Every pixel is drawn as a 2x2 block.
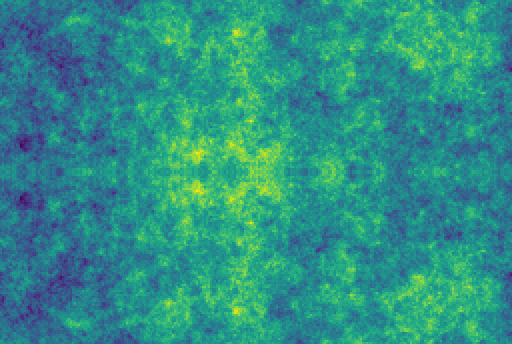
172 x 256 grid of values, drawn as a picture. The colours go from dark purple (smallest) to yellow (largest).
The histogram is bell-shaped. No regular stripes run through it. No row or column stands out. The centre is the ninth with the highest average. The top and bottom halves mirror each other.
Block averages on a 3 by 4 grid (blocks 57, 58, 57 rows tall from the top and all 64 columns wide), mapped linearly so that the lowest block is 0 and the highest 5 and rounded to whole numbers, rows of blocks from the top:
0433 / 0541 / 0433
